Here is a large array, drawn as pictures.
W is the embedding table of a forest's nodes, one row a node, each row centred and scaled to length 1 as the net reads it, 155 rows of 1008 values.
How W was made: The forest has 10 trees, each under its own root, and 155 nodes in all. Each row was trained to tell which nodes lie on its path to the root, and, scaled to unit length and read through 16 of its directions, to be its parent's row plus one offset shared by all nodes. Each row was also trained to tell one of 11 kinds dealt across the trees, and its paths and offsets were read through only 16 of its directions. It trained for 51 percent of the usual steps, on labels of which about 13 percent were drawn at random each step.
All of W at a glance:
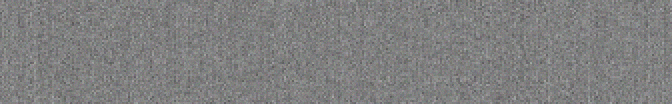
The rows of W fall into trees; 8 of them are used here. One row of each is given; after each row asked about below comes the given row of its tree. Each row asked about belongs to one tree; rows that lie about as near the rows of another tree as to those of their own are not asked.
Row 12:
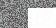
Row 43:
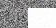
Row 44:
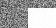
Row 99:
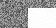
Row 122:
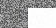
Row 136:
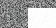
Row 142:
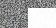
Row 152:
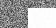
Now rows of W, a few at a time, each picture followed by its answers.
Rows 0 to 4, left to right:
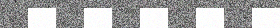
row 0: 152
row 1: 12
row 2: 122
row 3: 136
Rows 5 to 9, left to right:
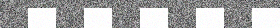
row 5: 44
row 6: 152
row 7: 152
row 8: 142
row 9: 43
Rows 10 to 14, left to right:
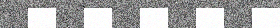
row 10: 99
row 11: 136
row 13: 44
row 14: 44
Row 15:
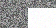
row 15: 142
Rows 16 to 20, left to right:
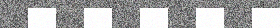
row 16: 152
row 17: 43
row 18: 44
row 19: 99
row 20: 12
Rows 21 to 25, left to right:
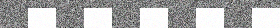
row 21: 136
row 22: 12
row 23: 43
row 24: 136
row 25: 152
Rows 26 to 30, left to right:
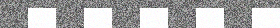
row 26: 99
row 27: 136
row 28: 12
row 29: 44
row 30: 122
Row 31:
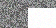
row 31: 136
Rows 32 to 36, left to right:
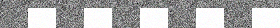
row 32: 44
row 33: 99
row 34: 152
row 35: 136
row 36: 44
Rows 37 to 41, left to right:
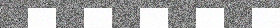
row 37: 43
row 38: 152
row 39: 142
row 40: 99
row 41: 12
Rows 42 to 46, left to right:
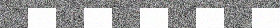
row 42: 99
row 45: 136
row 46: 12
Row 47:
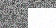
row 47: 142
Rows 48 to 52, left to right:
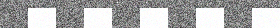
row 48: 99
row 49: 142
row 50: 12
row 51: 122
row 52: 99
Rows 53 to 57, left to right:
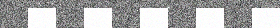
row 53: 136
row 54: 122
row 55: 12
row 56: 99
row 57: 44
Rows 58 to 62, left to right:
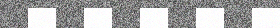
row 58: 142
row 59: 122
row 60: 136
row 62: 43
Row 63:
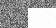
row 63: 152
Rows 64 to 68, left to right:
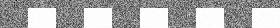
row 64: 43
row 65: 142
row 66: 99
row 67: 43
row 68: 122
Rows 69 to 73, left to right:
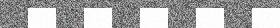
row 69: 136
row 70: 122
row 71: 12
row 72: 43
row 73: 136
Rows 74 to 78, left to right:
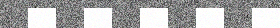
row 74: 12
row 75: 142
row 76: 43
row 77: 44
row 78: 43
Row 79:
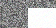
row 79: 142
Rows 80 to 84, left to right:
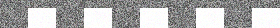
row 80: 43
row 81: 136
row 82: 44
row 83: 44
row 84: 43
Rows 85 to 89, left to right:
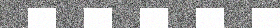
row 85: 43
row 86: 12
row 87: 43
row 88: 152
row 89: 44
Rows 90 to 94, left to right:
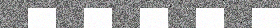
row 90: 122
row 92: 142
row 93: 122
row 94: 99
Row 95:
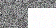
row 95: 142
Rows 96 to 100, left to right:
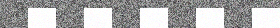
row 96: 43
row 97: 136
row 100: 44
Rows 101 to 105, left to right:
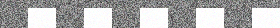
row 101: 43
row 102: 142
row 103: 43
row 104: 136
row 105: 122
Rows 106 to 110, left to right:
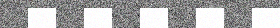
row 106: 44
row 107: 99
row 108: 136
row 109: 142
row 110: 12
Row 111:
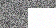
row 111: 12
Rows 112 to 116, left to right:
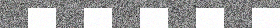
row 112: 44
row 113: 152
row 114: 122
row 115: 122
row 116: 99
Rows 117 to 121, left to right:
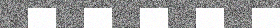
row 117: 152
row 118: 136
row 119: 122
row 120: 44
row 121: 122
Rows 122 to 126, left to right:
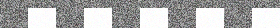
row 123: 142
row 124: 142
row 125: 99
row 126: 43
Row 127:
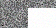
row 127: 43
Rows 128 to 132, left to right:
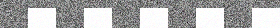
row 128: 99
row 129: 142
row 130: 99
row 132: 142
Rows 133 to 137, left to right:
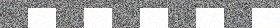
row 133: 122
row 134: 43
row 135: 12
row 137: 44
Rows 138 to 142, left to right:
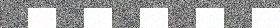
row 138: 43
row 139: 122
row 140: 142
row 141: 12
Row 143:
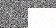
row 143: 43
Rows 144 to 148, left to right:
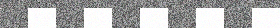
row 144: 152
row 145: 142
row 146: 122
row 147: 43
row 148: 152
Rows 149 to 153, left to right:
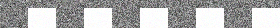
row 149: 142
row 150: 122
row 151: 136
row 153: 44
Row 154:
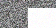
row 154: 152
